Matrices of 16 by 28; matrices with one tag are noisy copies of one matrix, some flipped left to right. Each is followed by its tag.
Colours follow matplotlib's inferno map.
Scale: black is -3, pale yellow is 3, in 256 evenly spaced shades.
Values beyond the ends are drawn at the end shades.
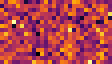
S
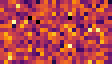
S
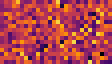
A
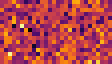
S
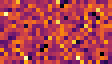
A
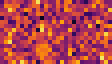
S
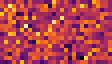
A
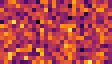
S
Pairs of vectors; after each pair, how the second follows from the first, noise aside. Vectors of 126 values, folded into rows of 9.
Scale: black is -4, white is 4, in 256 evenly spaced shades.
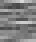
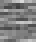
copied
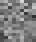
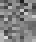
negated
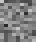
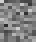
copied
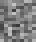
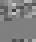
partly zeroed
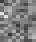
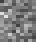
sign-scrambled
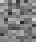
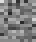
copied
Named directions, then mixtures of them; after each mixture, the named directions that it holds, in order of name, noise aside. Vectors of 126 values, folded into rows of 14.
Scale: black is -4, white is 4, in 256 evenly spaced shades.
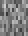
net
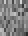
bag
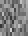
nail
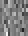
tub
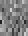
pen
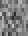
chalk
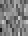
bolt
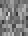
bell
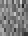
bag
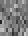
pen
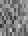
nail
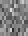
nail, pen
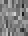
bag, bolt, tub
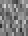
nail, net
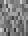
bag, chalk, net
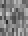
bolt, chalk, net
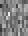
bell, bolt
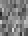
bell, pen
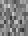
nail, net, tub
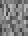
bell, bolt, net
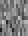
bolt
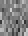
pen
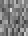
pen, tub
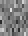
pen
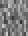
bell, chalk, tub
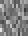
bolt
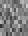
nail, net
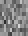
nail, tub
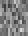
nail, net, tub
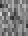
bell, chalk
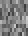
bell, pen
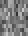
bell, tub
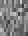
bag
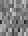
pen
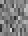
bolt, nail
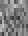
chalk, pen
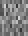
bolt, net
